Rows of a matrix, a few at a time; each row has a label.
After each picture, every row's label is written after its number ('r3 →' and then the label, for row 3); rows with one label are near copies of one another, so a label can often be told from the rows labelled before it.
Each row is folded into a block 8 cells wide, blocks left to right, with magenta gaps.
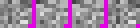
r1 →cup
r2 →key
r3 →key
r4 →cup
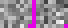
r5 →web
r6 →cup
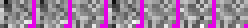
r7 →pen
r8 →pen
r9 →web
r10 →pen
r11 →web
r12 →web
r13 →web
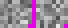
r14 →cup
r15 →web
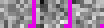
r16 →web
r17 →pen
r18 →key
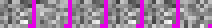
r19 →cup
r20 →key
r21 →cup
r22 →cup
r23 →cup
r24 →web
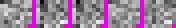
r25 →key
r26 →pen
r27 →pen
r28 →key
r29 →cup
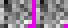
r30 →pen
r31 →pen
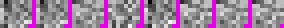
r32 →pen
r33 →pen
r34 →key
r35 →web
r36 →pen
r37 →key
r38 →key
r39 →key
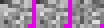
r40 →key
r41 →key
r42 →cup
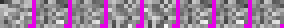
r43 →key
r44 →cup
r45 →cup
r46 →web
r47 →web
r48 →cup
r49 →cup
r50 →cup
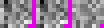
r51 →pen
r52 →pen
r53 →web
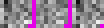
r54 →pen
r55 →cup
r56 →pen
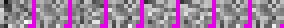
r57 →pen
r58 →web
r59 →cup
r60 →web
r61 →key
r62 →key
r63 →web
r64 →web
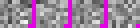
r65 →cup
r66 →key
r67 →cup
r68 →web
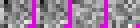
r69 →pen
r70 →pen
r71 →key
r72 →web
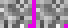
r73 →web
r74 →web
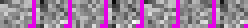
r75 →key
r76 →pen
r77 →web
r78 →pen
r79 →key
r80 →cup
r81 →pen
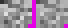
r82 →key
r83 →key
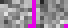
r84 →key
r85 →pen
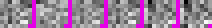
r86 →cup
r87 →key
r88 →cup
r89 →cup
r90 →pen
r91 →pen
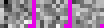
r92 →pen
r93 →web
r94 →key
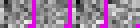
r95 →pen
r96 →cup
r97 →pen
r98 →key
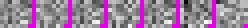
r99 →cup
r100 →web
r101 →cup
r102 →web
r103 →cup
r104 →pen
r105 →key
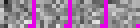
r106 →pen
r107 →web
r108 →cup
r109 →key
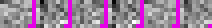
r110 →key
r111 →pen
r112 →cup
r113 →pen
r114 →key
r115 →pen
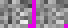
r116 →cup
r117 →cup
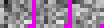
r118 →pen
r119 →cup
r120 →key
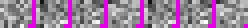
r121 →web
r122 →pen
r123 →cup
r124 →key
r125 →pen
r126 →cup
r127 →key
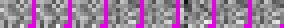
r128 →web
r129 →web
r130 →web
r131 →cup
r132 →cup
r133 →pen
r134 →cup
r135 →cup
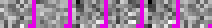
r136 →web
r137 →key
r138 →pen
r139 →cup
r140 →pen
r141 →web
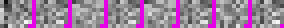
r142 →pen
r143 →cup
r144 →key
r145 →cup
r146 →key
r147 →cup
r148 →web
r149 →cup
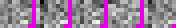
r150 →cup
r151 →pen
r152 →cup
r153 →key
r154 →pen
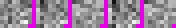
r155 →cup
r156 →pen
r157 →key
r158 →pen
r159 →key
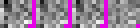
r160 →pen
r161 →pen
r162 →pen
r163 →cup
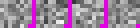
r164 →web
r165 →cup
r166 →key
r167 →cup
